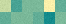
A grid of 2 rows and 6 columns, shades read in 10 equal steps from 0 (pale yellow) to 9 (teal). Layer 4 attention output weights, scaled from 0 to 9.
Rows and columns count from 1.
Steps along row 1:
up down same down up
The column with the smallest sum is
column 1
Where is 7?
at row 1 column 2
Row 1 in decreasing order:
7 6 5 5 2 0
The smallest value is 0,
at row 1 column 5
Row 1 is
2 7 5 5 0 6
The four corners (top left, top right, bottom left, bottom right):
2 6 6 5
